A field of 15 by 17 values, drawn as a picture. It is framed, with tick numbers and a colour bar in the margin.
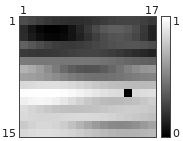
Ninth with the lowest average: top left. Grain: streaks across. Lone odd cells: 1, lower than its neighbours. Slope: up to the bottom.
